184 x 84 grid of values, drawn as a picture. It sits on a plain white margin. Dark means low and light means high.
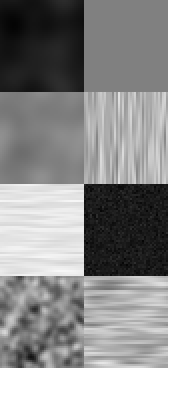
The table splits into 4 rows of 2 panels. Panel 1,1: very low, smooth, faint in contrast. Panel 1,2: middling, flat. Panel 2,1: middling, smooth, faint in contrast. Panel 2,2: high, streaked downward. Panel 3,1: very high, streaked across, faint in contrast. Panel 3,2: very low, fine-grained, faint in contrast. Panel 4,1: middling, blotchy, strong in contrast. Panel 4,2: high, streaked across.
